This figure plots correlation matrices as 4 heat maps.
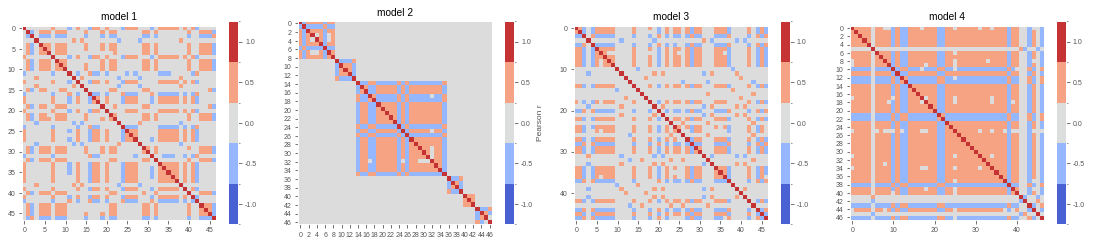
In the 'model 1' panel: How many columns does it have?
47
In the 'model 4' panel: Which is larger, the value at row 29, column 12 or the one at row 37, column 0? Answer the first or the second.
the second
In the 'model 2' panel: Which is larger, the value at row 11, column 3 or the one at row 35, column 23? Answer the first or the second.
the first
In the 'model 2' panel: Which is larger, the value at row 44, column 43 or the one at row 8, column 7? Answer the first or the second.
the second
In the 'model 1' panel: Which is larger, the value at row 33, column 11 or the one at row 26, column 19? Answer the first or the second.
the second
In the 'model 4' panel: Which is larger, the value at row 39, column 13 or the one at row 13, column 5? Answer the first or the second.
the second
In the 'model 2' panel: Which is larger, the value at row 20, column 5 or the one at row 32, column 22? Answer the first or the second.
the second
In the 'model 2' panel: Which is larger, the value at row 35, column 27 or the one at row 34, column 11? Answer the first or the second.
the second
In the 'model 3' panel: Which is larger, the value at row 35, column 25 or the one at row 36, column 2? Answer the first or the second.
the first
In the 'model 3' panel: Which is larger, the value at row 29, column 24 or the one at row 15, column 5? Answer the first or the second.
the first
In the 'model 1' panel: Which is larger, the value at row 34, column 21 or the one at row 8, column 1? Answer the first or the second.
the second
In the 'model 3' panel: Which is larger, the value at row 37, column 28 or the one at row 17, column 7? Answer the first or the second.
the first
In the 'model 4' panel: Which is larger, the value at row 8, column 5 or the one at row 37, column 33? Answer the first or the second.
the second
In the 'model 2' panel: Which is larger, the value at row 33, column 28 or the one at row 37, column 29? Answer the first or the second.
the first
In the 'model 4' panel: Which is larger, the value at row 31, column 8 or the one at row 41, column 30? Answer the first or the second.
the first
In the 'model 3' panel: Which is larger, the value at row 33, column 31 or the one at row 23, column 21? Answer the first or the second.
the second
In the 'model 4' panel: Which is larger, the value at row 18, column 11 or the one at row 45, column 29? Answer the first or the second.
the first
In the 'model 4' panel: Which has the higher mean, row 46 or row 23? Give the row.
23
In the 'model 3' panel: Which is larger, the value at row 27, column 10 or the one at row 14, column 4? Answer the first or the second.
the first
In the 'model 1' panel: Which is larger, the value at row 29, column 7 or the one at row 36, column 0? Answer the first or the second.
the second
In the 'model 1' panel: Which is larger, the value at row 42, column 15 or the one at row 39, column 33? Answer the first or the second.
the second
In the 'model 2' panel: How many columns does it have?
47
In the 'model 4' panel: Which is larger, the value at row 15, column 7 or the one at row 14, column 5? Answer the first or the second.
the first
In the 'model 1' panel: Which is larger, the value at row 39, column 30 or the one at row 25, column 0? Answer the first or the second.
the second
